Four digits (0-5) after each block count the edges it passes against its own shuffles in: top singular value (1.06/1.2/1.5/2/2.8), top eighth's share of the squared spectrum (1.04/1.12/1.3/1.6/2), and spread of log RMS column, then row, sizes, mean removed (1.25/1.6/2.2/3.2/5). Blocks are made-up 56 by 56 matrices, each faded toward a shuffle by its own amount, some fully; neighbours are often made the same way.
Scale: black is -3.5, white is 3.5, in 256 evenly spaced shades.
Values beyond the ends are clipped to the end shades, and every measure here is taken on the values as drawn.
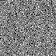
3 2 1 0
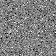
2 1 0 0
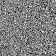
0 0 0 0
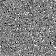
1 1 0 0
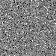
0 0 0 0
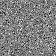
0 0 0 0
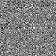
4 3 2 2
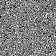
0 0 0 0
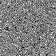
0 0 0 0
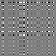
5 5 4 4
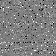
3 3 0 1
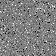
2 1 0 0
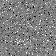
0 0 0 0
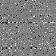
3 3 0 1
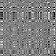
5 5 3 3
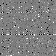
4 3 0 1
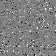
2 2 0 0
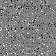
3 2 1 1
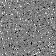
0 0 0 0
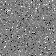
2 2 0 0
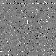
3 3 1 1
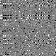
4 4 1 2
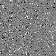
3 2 0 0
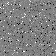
0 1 0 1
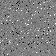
1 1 0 1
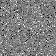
2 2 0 1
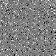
3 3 1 2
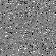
3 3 1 1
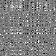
4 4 2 2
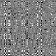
4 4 3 2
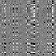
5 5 4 3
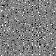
3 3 2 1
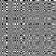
5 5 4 4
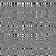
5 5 3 3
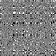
4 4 2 3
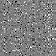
4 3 2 1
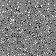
0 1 0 0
